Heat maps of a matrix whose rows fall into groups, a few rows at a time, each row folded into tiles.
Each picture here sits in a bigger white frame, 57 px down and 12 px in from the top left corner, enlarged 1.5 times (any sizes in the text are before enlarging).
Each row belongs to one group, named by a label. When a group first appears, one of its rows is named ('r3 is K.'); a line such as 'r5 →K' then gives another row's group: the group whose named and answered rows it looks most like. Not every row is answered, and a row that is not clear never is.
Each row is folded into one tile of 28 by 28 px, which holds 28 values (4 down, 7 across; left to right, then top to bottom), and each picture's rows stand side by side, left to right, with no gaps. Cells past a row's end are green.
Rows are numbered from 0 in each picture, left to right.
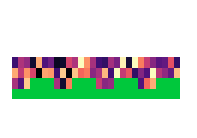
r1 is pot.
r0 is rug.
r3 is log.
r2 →pot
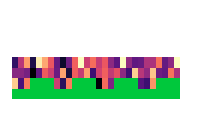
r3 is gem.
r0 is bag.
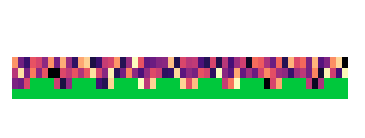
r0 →pot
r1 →bag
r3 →log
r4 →log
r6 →rug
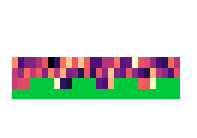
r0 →log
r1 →bag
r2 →gem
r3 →log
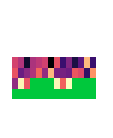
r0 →log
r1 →log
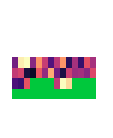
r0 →bag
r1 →log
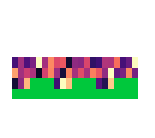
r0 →rug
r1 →log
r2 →gem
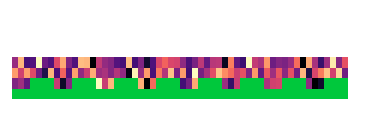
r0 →rug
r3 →pot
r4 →gem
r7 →pot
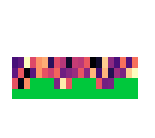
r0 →bag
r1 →log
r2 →bag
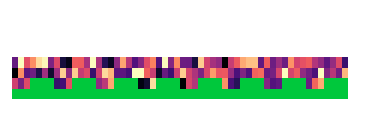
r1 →pot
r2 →rug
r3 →rug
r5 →bag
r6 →pot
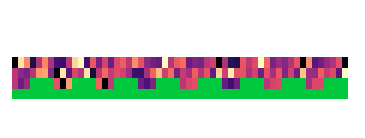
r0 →bag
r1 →pot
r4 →log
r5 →pot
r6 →log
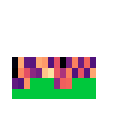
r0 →bag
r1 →log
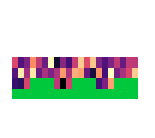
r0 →pot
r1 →pot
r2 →gem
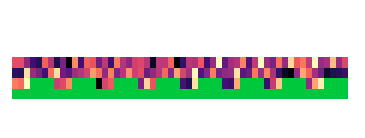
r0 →log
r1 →gem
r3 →log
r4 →gem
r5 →gem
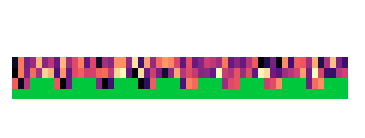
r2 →pot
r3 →rug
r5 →log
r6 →gem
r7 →rug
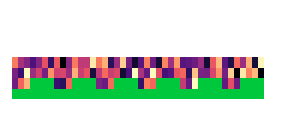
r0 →log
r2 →rug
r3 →rug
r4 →gem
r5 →pot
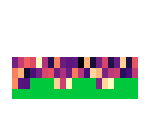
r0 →bag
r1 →log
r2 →rug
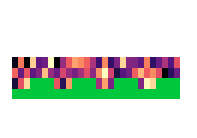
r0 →gem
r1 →bag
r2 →rug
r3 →rug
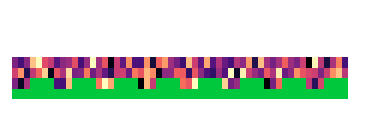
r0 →pot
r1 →gem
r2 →log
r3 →rug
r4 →rug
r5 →pot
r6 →gem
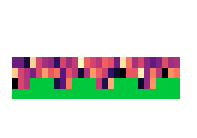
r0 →gem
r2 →bag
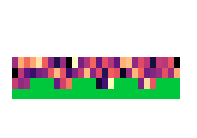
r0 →bag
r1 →gem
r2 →rug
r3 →log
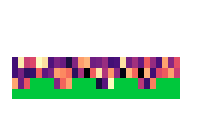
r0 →bag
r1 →rug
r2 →rug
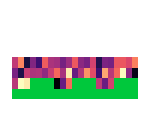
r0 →log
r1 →gem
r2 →pot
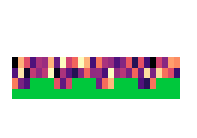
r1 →bag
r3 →pot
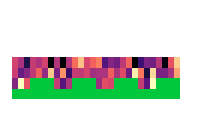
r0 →log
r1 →pot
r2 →log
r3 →gem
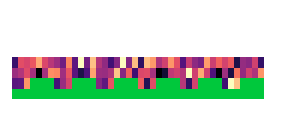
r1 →rug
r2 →pot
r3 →bag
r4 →pot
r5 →log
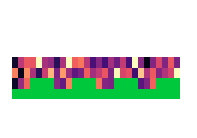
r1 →bag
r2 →pot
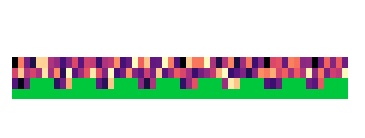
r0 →bag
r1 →gem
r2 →gem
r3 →bag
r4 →bag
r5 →rug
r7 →gem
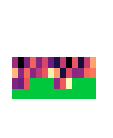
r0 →gem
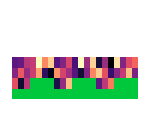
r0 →pot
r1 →rug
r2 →gem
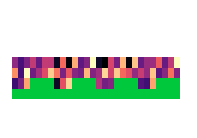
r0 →gem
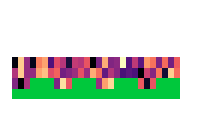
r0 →bag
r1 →log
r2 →rug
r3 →bag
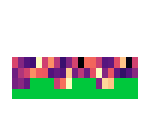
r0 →pot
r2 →rug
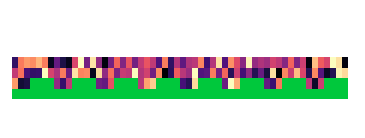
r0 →bag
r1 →pot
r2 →gem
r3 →rug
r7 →bag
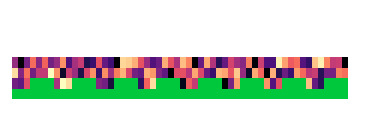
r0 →gem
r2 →pot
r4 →rug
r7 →bag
